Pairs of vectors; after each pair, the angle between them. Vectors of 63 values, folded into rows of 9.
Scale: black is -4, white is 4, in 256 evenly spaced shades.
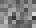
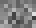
nearly parallel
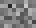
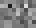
nearly parallel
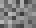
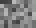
orthogonal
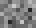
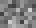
nearly opposite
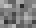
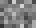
partly opposed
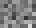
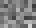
nearly parallel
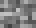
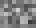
partly aligned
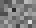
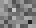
nearly opposite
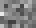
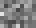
nearly parallel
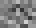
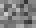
orthogonal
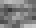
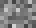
partly opposed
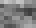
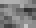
nearly parallel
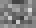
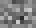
nearly parallel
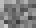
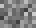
partly aligned
